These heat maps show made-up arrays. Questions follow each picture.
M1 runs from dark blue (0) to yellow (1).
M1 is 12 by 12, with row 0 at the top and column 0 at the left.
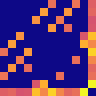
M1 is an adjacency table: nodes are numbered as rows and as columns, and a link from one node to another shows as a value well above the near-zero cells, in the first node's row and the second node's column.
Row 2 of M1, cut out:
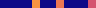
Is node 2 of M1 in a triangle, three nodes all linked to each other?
yes
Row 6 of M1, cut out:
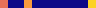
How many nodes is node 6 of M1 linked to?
3
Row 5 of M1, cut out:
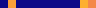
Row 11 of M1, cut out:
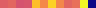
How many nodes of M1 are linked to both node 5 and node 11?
2
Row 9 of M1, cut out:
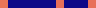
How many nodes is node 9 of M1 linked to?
3
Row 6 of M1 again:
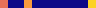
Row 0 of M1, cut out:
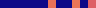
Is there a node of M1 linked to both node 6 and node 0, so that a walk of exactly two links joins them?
yes
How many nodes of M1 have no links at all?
0
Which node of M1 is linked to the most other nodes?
node 11
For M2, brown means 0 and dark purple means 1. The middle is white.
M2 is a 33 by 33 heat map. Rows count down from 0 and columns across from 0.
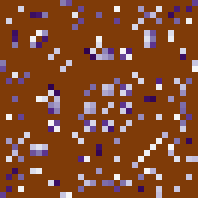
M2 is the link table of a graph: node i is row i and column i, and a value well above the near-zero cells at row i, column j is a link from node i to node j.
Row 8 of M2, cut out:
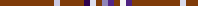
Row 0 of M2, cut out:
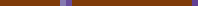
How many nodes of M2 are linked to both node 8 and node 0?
0
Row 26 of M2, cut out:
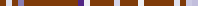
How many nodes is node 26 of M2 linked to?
9
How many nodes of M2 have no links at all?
0
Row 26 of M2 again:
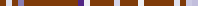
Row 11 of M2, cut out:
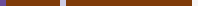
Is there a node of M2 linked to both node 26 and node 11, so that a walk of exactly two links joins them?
yes
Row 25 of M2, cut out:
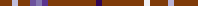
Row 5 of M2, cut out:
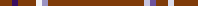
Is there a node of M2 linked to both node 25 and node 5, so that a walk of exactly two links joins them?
yes
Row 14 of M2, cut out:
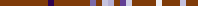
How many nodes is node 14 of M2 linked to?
8
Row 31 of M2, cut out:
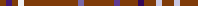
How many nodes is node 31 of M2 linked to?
7
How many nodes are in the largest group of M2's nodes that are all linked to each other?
8
